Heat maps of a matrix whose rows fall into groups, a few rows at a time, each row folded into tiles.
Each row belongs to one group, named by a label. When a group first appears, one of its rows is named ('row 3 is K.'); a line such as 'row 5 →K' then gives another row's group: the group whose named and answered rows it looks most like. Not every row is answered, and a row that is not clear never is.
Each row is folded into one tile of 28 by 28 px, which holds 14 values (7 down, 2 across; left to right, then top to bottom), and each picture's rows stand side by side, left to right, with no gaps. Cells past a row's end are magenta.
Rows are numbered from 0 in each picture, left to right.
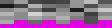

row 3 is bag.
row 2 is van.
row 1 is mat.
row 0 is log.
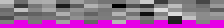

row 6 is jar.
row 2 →log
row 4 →log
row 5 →bag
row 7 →van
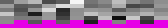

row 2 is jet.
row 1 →bag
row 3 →jar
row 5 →jar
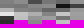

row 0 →jar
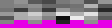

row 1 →mat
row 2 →jar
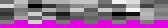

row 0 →jet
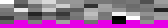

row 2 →jet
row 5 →van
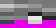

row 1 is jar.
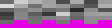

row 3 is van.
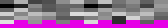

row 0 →log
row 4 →jar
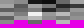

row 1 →mat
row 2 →log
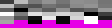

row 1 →jar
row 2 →jar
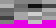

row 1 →log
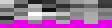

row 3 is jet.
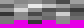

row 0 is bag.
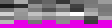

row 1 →mat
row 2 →mat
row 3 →jar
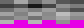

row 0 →log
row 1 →log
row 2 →mat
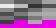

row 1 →log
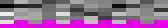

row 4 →log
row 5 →van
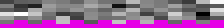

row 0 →mat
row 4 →log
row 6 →mat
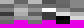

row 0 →bag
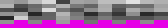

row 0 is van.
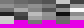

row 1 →mat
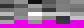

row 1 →mat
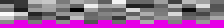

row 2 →van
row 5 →log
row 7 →jet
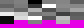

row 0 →jar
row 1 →van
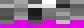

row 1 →jet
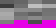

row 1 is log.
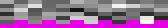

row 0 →bag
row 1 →jet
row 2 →van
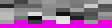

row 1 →jar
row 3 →jet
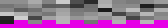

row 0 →jar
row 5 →log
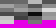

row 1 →bag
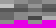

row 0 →jet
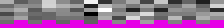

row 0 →bag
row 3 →bag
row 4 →van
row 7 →van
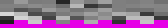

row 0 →jar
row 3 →log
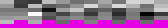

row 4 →jet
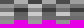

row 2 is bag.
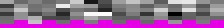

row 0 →bag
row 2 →jet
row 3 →mat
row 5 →bag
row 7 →bag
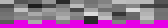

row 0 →bag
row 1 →log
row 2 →van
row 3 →jar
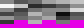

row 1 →log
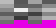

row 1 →bag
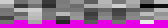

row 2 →jar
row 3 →jet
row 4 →jet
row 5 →log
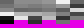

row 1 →jar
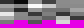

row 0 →mat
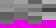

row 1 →van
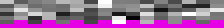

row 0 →bag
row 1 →jar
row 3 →jet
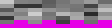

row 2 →jar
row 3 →bag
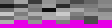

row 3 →jar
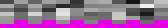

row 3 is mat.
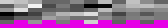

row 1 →jet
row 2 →mat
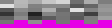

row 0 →jet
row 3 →bag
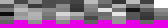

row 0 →bag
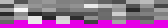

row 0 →bag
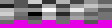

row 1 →bag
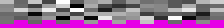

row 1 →bag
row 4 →log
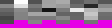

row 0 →jet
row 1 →van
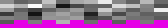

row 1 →jet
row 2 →log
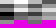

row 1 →bag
